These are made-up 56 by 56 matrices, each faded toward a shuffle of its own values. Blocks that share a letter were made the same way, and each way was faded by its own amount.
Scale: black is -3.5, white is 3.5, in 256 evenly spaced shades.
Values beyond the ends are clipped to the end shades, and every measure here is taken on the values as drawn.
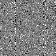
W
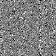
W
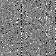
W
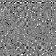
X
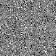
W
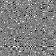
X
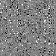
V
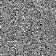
W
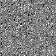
W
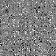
V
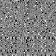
X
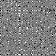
X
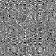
X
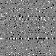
X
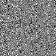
W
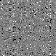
V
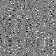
V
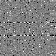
X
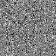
W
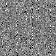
W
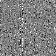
W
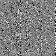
W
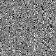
W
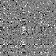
X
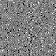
V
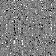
V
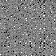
V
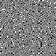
V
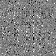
V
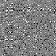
X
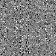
W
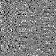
V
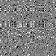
X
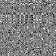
X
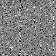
W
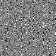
W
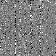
W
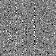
W
